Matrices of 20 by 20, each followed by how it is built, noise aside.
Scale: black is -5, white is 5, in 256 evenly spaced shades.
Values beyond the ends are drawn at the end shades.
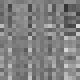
low rank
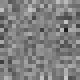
low rank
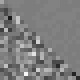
lower triangular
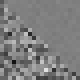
lower triangular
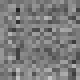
low rank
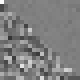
lower triangular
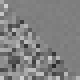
lower triangular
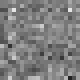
low rank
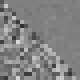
lower triangular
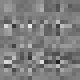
low rank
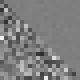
lower triangular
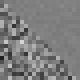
lower triangular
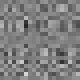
low rank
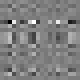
low rank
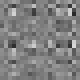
low rank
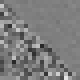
lower triangular
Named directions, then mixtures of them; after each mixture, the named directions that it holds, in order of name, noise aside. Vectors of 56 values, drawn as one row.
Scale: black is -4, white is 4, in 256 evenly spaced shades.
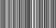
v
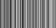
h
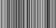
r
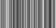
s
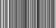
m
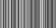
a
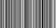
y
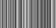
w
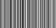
h, s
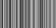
a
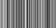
r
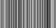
r, w, y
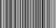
h, m, y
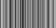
h, m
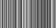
w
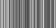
m, r, v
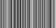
h, s, y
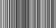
m, r, w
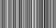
v, w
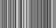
w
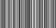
v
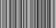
m, w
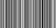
y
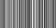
v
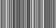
r, s, v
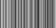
a, m, w
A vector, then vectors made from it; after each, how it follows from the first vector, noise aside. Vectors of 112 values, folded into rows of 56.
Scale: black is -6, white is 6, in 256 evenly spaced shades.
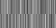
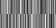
scaled up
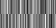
scaled up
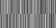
copied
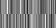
scaled up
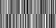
scaled up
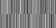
copied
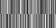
scaled up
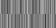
negated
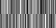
scaled up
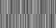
copied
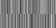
negated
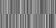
copied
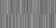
shrunk
